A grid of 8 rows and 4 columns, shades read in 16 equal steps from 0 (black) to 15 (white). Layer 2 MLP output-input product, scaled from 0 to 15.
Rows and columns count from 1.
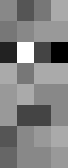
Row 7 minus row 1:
-3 3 2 0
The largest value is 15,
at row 3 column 2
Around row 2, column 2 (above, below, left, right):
5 15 7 9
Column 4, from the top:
10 9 0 10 8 8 10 9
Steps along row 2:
up up same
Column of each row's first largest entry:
4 3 2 1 2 1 4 4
